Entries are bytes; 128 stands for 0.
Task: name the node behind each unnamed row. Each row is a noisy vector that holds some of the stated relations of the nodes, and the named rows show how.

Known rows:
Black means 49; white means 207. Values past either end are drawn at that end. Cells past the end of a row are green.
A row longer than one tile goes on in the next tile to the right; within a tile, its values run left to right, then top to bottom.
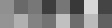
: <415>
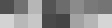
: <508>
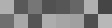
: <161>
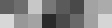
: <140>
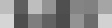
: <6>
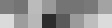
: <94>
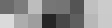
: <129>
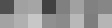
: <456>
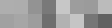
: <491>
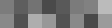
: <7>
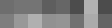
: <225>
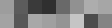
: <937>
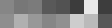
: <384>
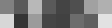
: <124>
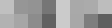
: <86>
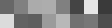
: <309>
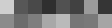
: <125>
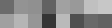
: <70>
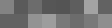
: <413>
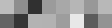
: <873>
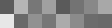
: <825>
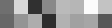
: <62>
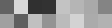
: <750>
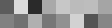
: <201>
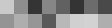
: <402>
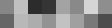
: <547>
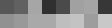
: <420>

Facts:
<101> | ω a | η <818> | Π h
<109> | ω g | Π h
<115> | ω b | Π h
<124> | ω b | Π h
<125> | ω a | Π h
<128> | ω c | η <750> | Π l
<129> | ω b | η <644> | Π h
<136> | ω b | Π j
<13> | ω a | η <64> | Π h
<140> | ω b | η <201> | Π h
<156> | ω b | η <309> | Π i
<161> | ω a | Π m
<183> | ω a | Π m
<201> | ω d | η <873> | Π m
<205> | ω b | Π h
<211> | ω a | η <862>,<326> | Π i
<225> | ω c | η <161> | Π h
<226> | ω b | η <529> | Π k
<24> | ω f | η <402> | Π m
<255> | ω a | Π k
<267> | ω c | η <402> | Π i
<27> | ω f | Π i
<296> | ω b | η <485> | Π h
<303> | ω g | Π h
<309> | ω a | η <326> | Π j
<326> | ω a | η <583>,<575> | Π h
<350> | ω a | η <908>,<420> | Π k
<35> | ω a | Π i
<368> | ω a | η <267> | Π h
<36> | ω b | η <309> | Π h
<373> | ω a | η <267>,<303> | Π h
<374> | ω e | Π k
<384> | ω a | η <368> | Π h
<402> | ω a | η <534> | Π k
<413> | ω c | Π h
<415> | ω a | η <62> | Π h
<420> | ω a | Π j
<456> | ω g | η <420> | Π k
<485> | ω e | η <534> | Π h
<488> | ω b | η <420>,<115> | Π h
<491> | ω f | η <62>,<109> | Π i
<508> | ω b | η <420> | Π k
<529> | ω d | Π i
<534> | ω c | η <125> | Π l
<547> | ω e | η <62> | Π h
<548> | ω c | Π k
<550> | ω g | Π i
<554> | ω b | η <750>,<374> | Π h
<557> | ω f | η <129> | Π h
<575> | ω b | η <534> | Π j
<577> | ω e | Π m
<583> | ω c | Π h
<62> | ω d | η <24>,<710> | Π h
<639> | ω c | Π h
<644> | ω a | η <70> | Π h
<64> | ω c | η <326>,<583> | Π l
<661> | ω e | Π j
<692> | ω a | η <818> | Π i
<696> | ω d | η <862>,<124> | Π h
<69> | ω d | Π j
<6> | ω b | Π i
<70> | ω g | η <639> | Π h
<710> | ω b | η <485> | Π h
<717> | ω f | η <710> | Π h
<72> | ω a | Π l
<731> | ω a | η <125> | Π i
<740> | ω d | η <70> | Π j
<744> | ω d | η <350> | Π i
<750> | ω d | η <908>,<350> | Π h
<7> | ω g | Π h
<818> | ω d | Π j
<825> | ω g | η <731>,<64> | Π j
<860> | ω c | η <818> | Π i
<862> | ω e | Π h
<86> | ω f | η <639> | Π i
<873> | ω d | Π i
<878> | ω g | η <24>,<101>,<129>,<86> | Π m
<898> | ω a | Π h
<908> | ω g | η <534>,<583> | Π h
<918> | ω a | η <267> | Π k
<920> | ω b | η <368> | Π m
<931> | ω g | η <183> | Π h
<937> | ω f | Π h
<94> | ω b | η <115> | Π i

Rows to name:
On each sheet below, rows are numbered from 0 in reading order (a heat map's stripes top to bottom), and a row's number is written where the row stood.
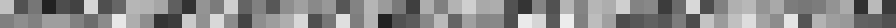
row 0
<898>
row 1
<920>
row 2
<27>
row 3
<36>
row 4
<267>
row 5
<64>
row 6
<744>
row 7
<326>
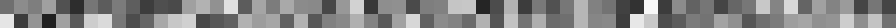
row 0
<575>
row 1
<661>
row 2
<72>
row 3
<24>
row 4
<485>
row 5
<368>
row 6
<639>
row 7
<731>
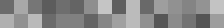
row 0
<931>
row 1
<878>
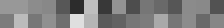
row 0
<918>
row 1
<548>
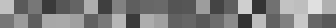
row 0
<255>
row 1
<583>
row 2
<696>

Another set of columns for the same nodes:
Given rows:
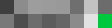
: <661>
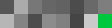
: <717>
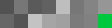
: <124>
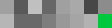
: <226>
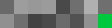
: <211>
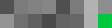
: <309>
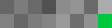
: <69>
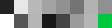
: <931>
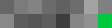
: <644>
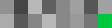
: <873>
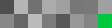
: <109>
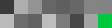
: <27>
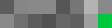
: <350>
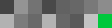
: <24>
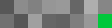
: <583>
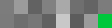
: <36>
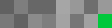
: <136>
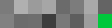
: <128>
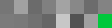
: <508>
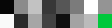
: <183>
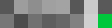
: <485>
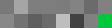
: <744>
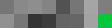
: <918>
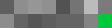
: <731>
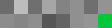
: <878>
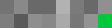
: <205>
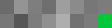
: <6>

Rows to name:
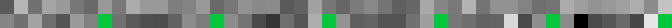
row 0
<70>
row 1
<860>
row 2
<13>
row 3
<898>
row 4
<94>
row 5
<225>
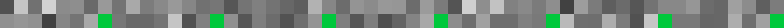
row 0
<825>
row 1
<156>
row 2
<125>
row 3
<413>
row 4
<550>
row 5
<937>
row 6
<920>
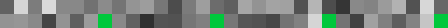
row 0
<456>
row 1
<692>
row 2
<547>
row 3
<862>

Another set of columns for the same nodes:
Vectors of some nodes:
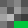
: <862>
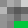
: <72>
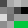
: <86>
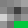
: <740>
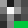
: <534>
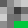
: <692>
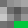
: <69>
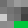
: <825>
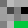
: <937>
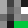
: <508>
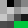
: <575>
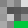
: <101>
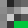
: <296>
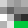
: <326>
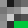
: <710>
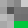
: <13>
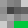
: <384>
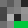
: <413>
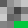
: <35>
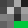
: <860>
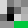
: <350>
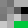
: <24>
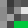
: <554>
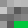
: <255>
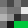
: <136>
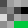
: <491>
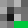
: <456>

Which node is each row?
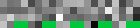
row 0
<62>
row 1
<661>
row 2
<211>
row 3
<226>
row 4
<908>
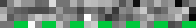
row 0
<550>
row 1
<368>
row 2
<878>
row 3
<309>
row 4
<128>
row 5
<201>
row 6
<485>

